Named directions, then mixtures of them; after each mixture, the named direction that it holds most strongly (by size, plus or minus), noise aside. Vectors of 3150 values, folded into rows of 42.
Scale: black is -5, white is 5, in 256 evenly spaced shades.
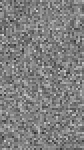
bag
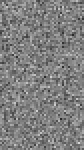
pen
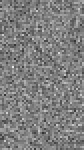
bag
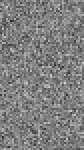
bag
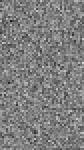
bag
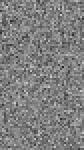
pen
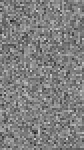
bag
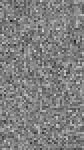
bag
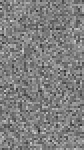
bag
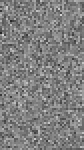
bag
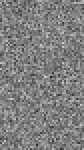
pen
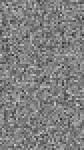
pen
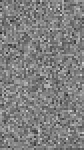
bag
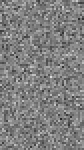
pen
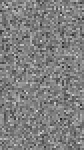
pen
